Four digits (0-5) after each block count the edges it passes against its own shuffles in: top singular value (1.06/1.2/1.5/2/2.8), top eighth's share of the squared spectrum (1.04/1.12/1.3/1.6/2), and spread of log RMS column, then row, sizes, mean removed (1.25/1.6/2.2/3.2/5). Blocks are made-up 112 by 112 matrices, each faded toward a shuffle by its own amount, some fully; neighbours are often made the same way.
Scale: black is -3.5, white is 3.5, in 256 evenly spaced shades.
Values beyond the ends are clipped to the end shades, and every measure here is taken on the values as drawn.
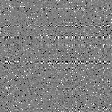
5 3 2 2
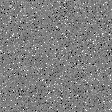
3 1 0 0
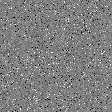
3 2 0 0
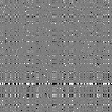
5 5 3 3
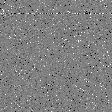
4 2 0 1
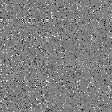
4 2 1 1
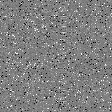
3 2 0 1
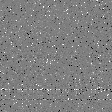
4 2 0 1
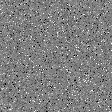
1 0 0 0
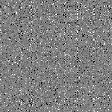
4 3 2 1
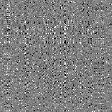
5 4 3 2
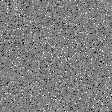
1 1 0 0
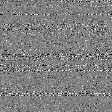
2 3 0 4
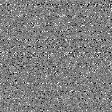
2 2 0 3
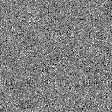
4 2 1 1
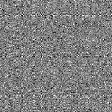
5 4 2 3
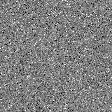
1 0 0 0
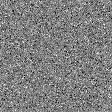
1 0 0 0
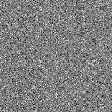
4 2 1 1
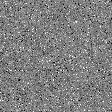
1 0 0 1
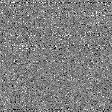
2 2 2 3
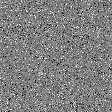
0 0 0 1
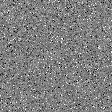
0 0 0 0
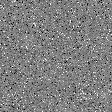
0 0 0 0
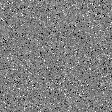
0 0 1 0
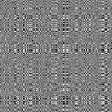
5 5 4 4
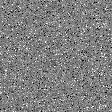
2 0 0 0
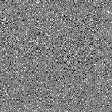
4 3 2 2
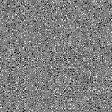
4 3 2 2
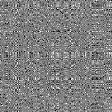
5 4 3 3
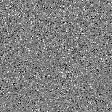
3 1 0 0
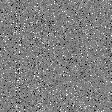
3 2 1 0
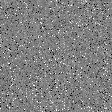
1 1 1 0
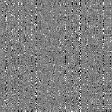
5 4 4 1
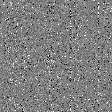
3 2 2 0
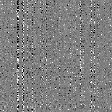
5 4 4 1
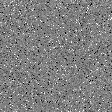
1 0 0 0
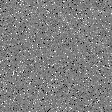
0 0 0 0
